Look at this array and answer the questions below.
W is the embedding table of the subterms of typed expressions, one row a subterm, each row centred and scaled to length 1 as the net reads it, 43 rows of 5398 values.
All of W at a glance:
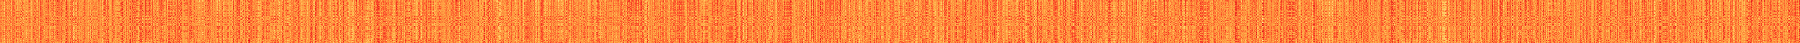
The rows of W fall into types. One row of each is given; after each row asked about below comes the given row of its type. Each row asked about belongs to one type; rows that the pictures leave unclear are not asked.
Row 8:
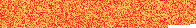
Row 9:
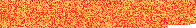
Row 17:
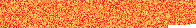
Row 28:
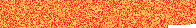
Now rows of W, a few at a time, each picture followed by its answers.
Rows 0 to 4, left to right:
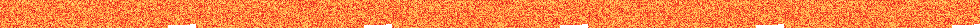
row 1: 9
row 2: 9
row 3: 9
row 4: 9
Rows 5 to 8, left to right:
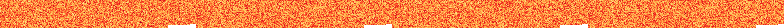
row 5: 17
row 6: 8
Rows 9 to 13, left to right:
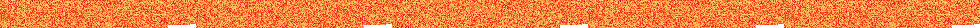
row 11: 17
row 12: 9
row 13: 9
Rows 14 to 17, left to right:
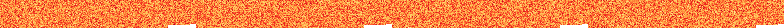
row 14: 28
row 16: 8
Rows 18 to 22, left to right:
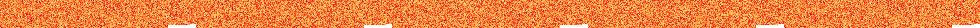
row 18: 17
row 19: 8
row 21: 28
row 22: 17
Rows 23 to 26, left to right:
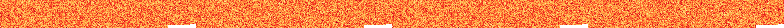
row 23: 9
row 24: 17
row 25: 9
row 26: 28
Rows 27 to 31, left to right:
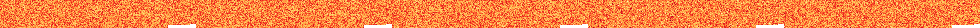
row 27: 28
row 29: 8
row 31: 9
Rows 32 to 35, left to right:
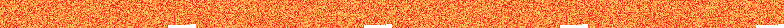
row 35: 8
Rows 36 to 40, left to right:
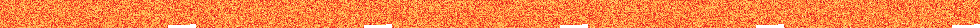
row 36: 28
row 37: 28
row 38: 9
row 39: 8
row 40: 17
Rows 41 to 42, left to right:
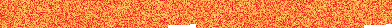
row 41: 8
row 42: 8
